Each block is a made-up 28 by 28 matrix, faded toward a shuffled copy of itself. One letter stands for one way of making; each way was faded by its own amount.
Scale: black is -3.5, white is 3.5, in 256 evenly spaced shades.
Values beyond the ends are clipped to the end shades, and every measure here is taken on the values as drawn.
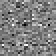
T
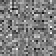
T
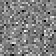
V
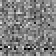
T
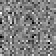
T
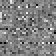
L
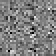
T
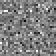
L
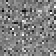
V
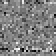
L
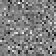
V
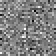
V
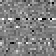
L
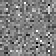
V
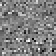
L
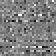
L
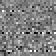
L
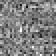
T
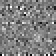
L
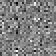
T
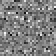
L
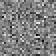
T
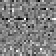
L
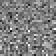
T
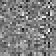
T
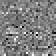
V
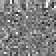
V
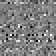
L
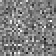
V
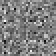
T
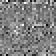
L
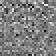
V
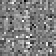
V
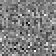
V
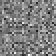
T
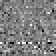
L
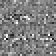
L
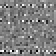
L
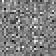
T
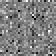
V
